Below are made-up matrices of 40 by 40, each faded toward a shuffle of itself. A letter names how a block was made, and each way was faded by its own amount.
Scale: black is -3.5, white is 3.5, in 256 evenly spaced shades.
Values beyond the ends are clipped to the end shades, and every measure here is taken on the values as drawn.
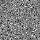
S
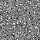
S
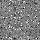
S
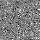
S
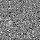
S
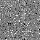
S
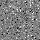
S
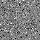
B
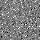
B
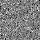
S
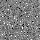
B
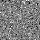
S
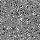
S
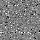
B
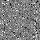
S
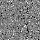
S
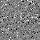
B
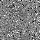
S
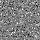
B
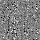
S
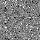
S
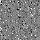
S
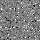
B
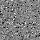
B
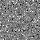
B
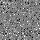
B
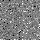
B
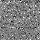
B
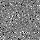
B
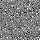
B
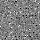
B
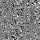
S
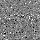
B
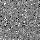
S
